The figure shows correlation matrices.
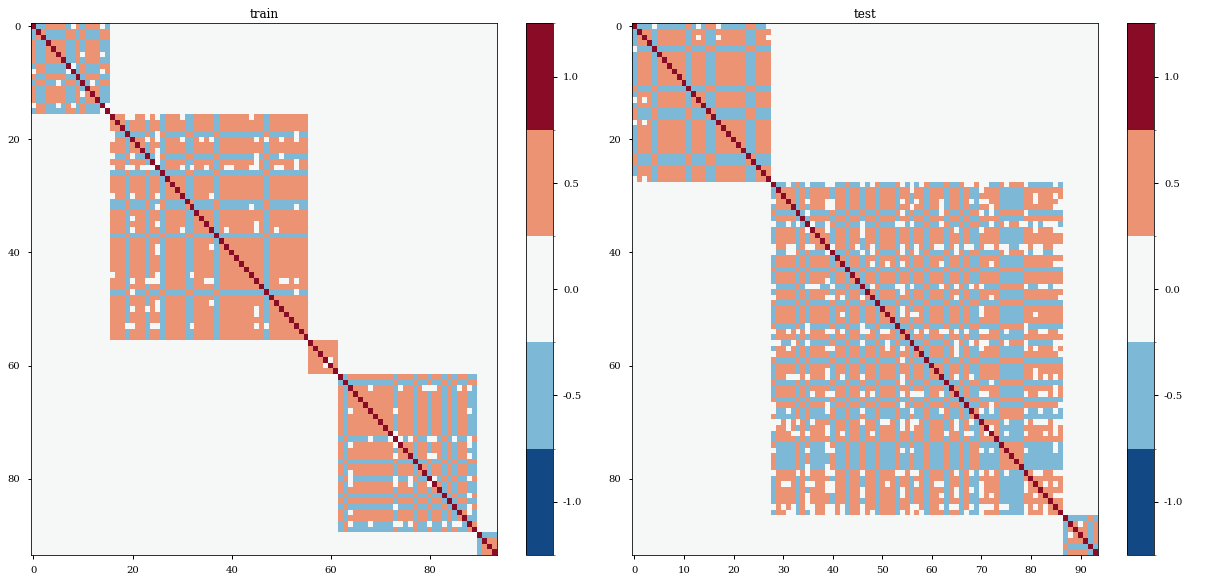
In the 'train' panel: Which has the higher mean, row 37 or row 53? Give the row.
53
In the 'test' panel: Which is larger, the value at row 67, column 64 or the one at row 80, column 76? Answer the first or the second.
the first
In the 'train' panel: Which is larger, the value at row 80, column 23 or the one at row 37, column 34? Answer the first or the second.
the first
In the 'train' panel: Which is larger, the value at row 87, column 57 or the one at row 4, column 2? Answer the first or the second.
the first
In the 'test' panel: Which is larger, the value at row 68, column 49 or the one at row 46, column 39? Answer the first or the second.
the first
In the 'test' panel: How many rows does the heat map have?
94
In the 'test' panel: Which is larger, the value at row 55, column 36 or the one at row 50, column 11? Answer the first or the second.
the first
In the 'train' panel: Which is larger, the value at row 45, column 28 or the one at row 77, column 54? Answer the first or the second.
the first
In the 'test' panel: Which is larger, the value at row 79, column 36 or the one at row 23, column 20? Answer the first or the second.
the first
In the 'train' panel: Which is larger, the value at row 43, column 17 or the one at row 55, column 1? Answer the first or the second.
the first
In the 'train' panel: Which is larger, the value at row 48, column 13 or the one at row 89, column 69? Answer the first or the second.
the first
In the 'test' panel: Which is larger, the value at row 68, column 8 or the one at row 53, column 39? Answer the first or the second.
the first
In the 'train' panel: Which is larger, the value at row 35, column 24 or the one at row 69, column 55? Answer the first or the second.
the first
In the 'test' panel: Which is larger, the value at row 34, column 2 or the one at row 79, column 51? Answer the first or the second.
the second
